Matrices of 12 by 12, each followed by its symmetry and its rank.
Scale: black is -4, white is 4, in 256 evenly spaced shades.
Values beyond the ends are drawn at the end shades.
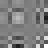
symmetric, rank one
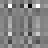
neither, rank one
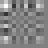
symmetric, rank one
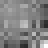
symmetric, rank two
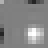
symmetric, rank one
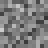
neither, full rank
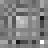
symmetric, rank two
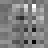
neither, rank two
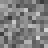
neither, full rank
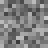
neither, full rank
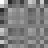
symmetric, rank one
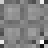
symmetric, rank two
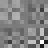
symmetric, rank two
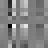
neither, rank one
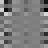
neither, rank one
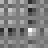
symmetric, rank one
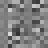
neither, rank two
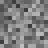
neither, full rank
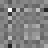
symmetric, rank two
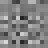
neither, rank two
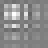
symmetric, rank one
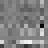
neither, rank two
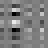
neither, rank one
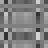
neither, rank one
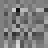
neither, rank two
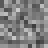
neither, full rank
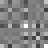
symmetric, rank two
